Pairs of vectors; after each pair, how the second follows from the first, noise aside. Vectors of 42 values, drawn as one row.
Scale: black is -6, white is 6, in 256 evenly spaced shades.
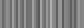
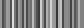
scaled up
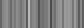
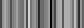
scaled up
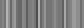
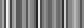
scaled up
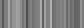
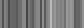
sign-scrambled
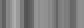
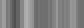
negated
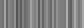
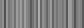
negated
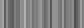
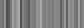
wrapped around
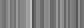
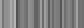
wrapped around
